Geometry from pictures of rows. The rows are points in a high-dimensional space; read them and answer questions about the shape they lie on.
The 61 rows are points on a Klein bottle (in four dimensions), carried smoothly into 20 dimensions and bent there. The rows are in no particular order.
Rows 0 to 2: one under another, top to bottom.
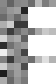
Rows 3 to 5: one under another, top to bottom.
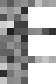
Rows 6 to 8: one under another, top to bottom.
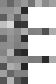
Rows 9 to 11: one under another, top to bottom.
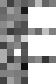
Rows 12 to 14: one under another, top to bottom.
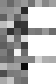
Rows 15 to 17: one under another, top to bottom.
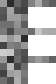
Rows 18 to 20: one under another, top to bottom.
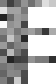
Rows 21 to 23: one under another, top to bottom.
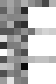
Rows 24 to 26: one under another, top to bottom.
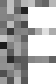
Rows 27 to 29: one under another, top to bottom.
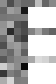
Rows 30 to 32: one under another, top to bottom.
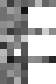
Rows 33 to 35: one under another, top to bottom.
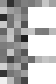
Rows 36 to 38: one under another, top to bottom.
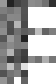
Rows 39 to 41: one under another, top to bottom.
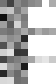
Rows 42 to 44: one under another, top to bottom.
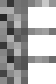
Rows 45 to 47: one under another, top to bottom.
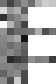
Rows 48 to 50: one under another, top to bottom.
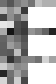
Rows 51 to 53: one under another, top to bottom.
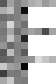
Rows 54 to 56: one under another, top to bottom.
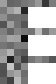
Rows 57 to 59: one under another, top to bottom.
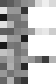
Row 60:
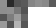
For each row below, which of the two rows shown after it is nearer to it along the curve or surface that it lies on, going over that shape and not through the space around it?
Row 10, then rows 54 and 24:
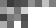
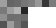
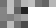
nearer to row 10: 54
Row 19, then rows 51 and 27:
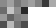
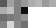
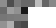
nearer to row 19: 51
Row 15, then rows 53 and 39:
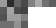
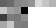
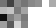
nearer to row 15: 39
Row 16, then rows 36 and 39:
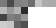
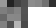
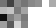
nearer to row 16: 39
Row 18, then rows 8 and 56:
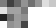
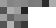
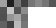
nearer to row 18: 56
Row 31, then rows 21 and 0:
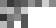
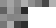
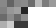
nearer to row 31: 0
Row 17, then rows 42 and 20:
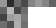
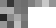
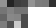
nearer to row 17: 42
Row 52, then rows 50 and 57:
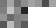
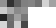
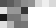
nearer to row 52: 57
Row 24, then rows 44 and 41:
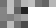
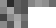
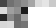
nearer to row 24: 41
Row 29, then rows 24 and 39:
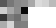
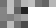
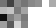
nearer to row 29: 24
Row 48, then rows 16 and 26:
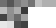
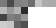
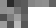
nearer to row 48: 16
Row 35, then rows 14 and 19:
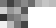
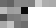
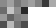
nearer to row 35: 14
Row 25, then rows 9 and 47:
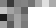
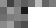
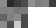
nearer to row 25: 47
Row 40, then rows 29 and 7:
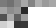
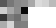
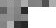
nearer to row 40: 7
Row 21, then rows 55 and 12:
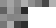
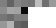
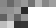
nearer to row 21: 12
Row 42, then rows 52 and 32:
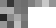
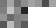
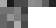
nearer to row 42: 32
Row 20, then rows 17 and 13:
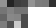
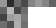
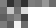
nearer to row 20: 13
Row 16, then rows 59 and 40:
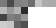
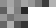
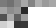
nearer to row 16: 40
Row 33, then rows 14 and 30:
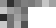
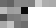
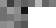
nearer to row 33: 14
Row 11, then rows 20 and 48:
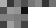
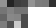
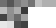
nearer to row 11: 20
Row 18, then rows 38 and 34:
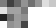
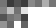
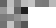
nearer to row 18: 38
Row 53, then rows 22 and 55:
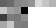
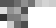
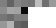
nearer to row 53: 55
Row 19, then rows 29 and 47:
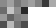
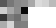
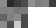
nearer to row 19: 29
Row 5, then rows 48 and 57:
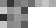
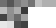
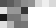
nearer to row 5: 48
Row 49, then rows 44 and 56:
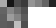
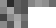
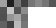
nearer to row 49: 56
